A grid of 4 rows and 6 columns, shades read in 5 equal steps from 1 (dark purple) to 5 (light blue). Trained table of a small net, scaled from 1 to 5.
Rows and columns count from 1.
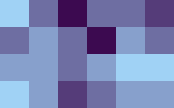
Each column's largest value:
5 4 3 4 5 5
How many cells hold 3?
8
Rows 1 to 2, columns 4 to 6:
3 3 2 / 1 4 3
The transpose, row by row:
5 3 4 5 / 3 4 4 4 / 1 3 3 2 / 3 1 4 3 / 3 4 5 4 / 2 3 5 4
